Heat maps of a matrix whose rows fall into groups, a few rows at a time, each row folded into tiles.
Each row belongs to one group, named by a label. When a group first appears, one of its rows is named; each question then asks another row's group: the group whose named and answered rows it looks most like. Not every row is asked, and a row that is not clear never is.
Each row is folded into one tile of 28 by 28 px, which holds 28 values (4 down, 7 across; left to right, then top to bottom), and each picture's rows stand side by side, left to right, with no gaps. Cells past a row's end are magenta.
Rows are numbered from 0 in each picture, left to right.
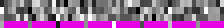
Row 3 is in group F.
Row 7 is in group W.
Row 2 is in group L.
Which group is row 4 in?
F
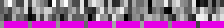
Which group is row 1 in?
W
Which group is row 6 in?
W
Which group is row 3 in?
W
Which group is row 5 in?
F
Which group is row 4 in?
L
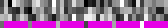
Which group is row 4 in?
W
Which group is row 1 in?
W
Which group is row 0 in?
F
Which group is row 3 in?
L
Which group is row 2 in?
F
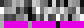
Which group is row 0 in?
L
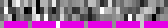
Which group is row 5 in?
L
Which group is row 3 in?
W
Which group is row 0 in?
F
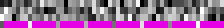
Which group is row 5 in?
L
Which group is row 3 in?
W
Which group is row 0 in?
L
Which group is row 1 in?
F
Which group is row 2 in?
F
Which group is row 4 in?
F
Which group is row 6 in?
L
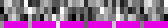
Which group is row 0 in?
W
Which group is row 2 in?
F
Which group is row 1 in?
L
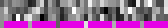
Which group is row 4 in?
W
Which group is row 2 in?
W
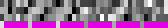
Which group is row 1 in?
L
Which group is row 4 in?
L
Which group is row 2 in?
L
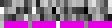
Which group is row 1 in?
F
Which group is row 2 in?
F
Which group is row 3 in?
W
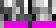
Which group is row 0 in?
W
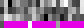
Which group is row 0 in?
F
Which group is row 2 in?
W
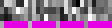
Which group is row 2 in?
W
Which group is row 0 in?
W
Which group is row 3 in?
F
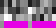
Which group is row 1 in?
L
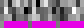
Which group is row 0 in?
F
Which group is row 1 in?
F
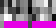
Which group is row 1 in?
W
